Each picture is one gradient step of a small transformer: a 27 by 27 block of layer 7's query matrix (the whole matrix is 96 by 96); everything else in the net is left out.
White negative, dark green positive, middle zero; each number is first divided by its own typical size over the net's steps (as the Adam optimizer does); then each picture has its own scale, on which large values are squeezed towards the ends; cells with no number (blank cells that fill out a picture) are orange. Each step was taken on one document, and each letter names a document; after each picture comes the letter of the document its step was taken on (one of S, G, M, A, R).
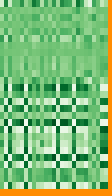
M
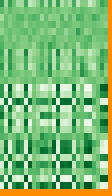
M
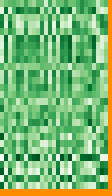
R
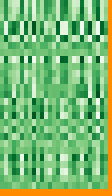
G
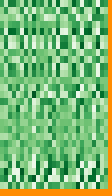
G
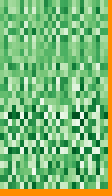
G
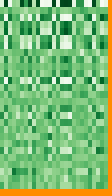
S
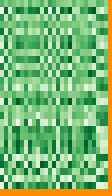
R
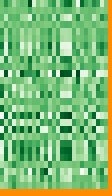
S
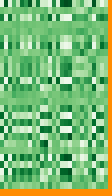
S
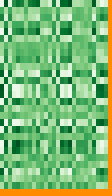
R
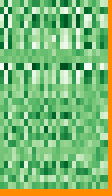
M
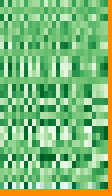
M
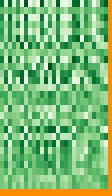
M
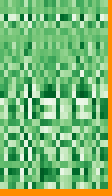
G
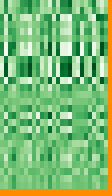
S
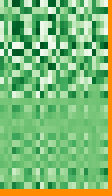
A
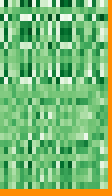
S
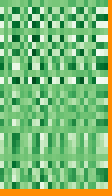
A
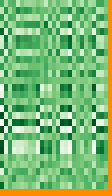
R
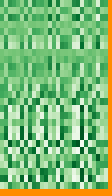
G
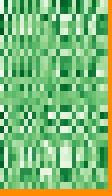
S
